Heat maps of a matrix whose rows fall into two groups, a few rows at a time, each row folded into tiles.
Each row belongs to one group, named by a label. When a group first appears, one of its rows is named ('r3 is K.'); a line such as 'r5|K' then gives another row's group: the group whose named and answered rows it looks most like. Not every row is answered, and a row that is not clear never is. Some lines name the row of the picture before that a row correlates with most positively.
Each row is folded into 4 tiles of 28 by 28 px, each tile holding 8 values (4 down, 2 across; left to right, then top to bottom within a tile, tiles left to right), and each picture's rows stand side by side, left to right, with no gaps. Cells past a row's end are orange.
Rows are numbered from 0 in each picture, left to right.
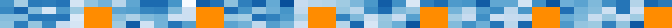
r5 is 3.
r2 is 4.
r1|3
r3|3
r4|3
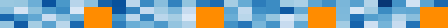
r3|3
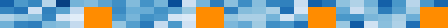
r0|4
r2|3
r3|3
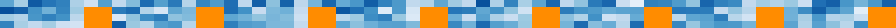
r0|4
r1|4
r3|4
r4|4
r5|3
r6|4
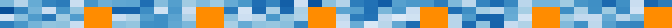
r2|3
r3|3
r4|4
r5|3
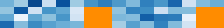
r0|4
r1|4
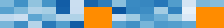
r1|4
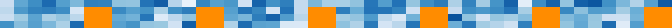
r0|3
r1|3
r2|4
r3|3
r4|3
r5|3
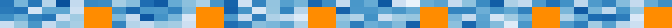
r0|4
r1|4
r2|4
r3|3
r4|3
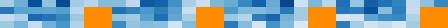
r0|4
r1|4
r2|4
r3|4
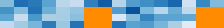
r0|3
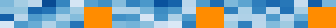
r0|3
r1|3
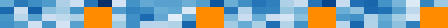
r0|3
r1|3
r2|3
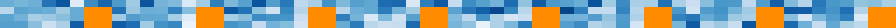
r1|4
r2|4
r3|3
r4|3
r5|4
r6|3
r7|4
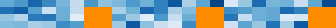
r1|3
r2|3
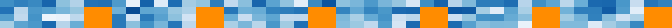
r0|3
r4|4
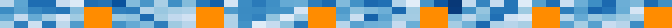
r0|3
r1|4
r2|3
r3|3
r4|4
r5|3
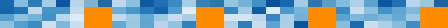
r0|4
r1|3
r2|3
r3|3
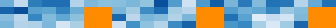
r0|4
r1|3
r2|3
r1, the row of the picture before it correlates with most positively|3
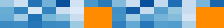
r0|4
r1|4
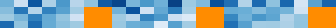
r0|4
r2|4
